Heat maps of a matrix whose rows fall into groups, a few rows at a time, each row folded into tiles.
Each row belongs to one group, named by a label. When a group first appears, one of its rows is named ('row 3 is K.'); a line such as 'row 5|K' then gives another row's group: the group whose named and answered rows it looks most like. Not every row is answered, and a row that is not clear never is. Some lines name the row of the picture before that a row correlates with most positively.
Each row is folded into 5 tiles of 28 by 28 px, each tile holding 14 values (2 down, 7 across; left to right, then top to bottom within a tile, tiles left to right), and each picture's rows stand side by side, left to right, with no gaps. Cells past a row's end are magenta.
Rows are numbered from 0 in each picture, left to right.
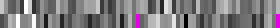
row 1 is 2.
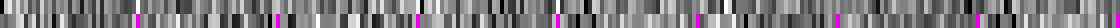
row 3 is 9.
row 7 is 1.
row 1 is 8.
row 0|9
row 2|8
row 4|1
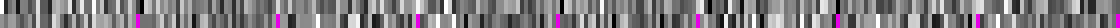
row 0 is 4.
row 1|9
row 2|8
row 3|2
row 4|9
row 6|8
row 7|2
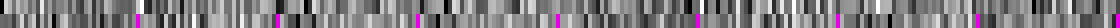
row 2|1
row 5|4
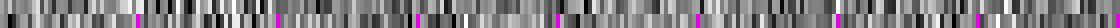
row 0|8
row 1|4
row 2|8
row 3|1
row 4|1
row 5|9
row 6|4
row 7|2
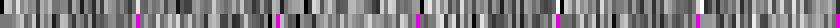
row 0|9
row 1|8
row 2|1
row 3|9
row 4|9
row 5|4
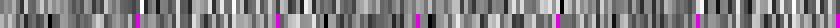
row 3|8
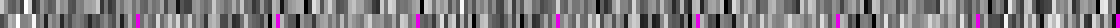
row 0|2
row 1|8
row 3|9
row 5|1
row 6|1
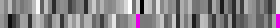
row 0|8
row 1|9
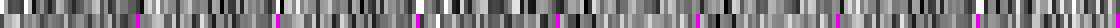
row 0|2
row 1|9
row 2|9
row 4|1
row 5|1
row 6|9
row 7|4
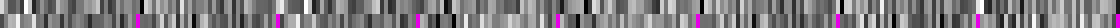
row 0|2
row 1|9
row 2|2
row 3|1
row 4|1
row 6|9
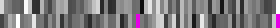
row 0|2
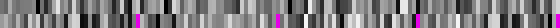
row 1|1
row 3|8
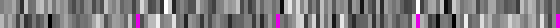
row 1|2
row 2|9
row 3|1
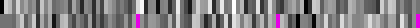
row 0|9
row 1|4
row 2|1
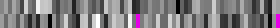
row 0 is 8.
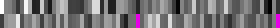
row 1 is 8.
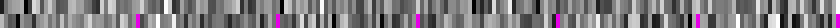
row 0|1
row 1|2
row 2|9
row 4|8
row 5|8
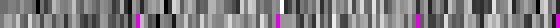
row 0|8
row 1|1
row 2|4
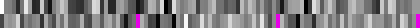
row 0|2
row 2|1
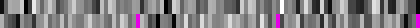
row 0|1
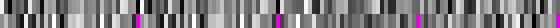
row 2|2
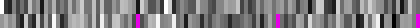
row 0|4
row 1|2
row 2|4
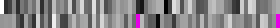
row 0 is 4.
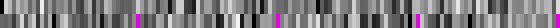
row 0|9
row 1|4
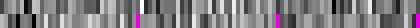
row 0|1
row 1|4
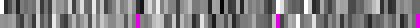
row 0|4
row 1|9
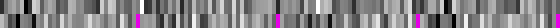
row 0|1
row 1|4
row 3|1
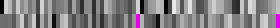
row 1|1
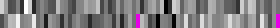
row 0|2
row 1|1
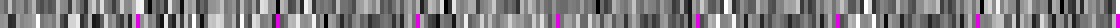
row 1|4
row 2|2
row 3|1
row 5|2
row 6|2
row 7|9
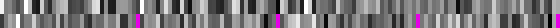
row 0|2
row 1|2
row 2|2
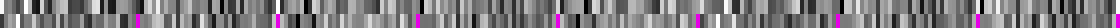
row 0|2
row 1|9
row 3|9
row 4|1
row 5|2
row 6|9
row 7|9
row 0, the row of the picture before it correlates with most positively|0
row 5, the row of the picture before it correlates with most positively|0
